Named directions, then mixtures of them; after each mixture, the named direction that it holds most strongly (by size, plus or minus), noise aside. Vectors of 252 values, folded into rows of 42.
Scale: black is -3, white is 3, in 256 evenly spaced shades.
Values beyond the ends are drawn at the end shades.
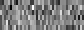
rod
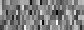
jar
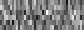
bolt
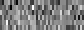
rod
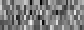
jar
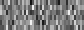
rod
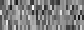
rod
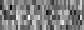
bolt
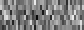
bolt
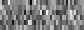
bolt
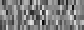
bolt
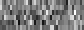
bolt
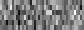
bolt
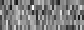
rod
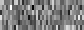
rod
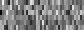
rod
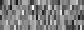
rod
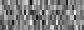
bolt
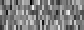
rod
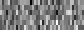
jar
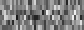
bolt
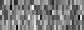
rod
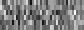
bolt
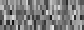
bolt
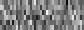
bolt
